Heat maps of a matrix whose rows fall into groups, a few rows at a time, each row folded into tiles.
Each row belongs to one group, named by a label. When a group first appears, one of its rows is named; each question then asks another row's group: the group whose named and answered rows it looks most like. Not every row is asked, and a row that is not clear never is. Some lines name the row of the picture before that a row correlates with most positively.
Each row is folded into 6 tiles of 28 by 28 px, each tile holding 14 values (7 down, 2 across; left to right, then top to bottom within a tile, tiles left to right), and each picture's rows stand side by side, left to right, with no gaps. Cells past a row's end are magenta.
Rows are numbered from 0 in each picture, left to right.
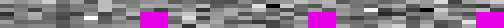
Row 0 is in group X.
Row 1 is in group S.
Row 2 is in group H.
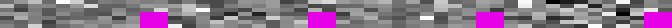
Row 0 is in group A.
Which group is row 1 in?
H
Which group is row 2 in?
X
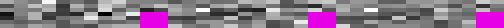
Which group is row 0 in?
X
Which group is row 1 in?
H
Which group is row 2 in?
H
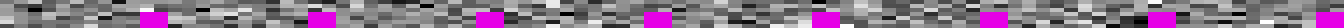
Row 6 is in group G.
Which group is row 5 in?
H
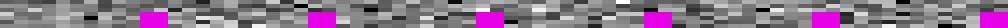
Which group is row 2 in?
X
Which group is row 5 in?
S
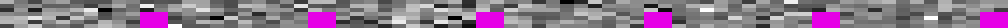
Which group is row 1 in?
H
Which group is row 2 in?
G
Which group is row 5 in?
X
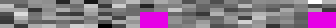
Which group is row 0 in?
S
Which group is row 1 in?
G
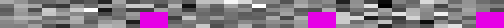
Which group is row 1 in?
A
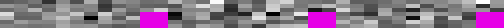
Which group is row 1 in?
X
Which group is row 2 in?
G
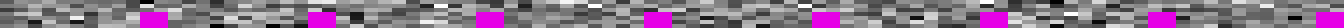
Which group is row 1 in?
G
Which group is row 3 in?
A
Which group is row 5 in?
G
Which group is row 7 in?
A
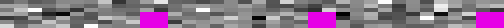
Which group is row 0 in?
H
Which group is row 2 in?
X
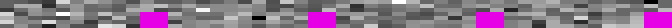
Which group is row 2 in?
A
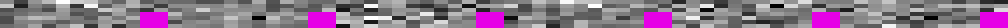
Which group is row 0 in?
A
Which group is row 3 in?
A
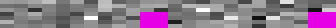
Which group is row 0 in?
X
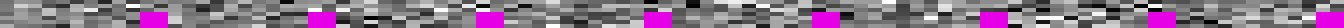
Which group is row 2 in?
H
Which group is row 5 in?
X
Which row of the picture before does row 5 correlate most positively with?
0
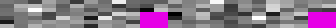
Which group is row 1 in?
X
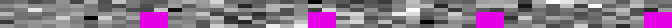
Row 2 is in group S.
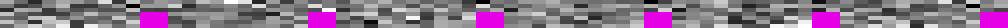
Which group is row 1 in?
A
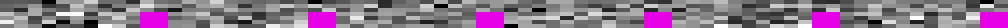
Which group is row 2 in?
S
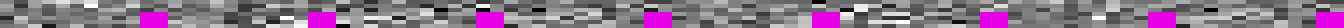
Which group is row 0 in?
A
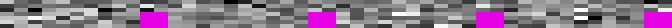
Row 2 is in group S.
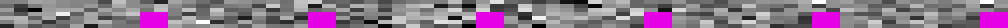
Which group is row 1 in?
G
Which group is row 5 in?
G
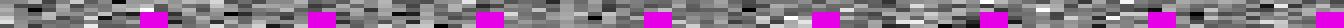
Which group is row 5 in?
G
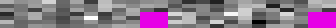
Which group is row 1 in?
S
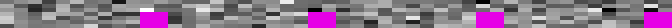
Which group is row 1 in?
X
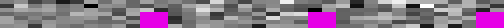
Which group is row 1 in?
X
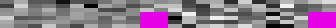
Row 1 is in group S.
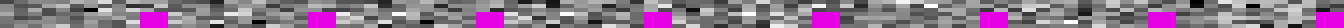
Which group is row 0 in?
H
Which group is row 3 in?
S
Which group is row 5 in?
A
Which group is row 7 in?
A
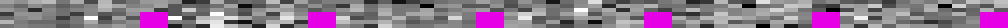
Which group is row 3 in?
S
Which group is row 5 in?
S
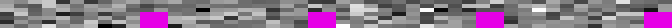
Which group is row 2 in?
H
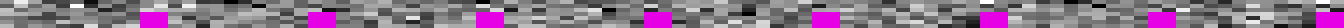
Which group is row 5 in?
G
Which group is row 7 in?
G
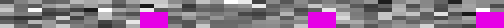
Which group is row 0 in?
H
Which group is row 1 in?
A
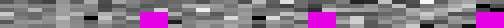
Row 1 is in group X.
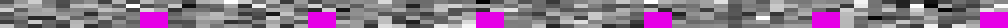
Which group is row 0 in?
H
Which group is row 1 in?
A
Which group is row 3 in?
G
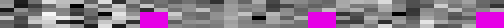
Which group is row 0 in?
A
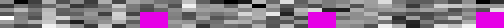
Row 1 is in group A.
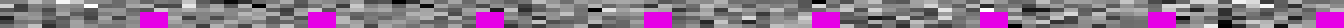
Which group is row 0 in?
A
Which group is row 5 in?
H
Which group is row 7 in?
A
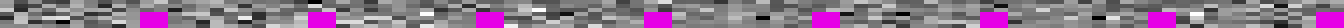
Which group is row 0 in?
S
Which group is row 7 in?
S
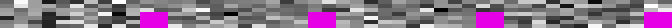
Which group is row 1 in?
H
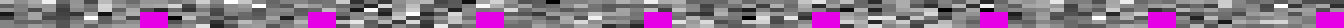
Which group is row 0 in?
X
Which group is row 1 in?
A
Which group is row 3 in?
G
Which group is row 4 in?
G
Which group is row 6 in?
X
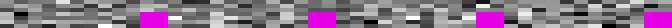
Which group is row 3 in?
S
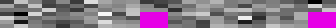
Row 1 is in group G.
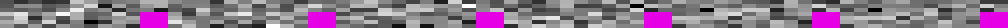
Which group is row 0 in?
S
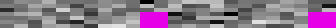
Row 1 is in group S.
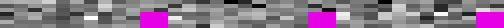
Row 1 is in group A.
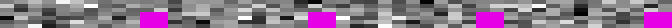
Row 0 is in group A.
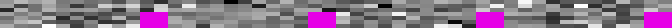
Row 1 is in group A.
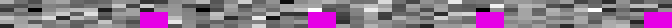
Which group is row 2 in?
X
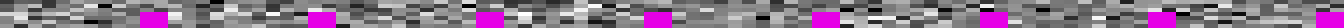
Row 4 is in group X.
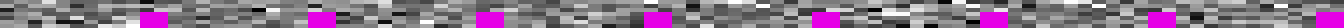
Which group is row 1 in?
H
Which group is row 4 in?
A
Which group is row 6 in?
A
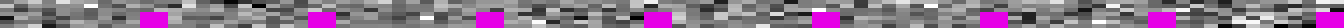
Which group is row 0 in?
A
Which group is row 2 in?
X
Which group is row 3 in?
G
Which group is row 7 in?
G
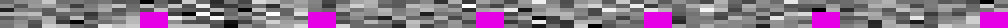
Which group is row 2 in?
H
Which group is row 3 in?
H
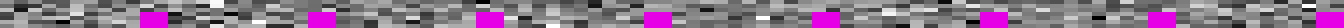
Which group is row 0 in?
S
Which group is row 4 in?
X
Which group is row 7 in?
H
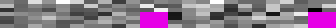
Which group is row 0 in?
A
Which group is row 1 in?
X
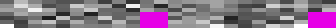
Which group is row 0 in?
H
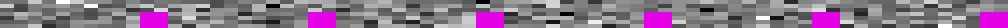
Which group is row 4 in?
X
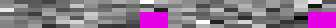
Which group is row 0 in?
G
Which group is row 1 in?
G
